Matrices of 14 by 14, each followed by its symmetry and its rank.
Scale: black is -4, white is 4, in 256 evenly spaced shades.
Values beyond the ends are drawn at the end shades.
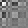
symmetric, rank one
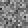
neither, full rank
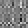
neither, rank two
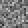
neither, full rank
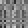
neither, rank two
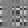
neither, rank one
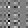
neither, rank one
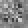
symmetric, rank three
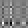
neither, rank one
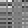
neither, rank one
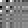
symmetric, rank one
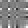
symmetric, rank one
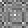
symmetric, rank three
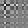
symmetric, rank one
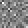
symmetric, rank three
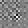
symmetric, rank three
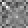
symmetric, rank three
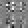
neither, rank two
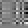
neither, rank one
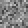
neither, full rank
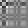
symmetric, rank one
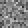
neither, full rank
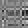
neither, rank two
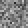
neither, full rank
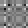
symmetric, rank one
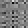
neither, rank two
